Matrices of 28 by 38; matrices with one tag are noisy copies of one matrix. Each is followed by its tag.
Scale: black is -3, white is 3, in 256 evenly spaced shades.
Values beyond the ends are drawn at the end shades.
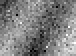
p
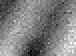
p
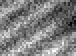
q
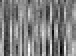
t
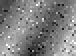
p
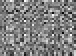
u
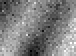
p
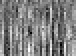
t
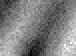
p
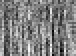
t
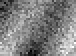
p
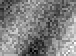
p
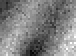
p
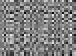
u
